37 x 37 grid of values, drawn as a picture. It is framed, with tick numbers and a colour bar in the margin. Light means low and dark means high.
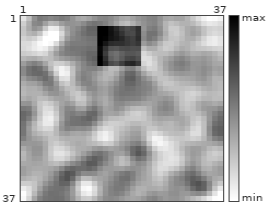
No regular stripes run through it. The ninth with the highest average is the top middle. In the top middle lies a patch that is higher than the rest. The top middle is the roughest part.
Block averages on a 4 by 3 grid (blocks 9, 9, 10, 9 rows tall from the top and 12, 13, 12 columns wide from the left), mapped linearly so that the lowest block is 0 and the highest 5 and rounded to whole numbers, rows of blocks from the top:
150
131
111
221
